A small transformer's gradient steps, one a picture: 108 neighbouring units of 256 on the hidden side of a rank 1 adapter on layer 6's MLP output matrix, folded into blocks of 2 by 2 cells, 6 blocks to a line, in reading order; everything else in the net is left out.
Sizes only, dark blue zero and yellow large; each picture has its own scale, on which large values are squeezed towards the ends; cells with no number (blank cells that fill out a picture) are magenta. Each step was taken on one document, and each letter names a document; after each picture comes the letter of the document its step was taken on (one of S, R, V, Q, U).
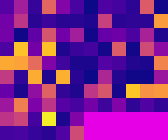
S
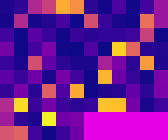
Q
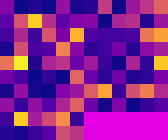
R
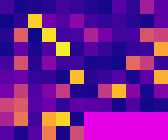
R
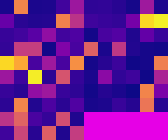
S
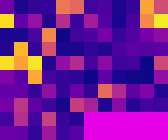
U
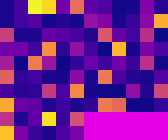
Q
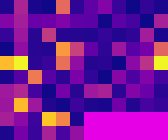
R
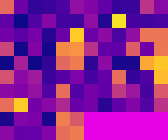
R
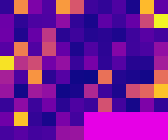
S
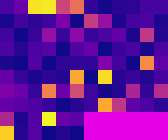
Q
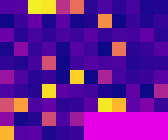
Q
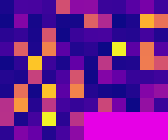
Q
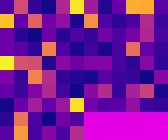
U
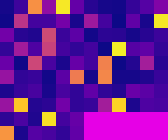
Q
